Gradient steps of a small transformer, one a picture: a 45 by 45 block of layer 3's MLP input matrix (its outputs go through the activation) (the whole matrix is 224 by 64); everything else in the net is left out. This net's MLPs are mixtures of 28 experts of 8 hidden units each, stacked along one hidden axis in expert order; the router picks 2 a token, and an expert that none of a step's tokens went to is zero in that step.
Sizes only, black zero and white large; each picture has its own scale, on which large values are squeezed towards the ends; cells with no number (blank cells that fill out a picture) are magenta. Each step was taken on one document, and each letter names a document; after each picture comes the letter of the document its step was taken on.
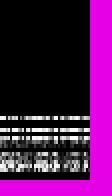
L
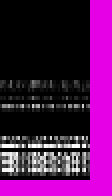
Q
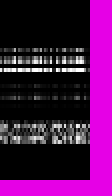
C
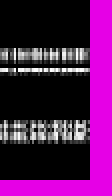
C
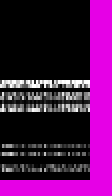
Q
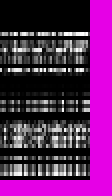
C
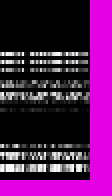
Q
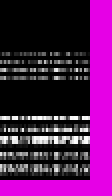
L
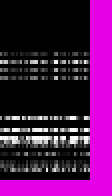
L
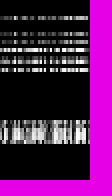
C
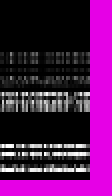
Q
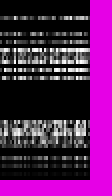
C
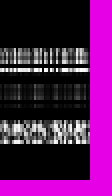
C
